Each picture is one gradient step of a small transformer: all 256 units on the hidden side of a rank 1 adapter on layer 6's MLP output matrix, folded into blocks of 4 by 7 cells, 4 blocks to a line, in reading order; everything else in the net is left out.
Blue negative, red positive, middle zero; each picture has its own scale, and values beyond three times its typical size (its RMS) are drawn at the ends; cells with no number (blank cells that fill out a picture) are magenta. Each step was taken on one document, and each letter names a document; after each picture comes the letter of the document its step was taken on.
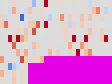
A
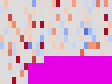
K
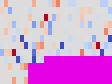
K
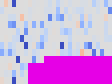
K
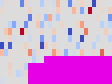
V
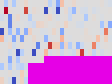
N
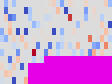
N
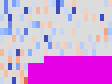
N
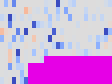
N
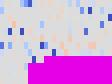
V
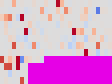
A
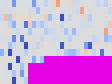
K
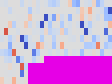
K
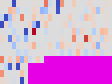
A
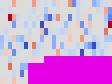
K
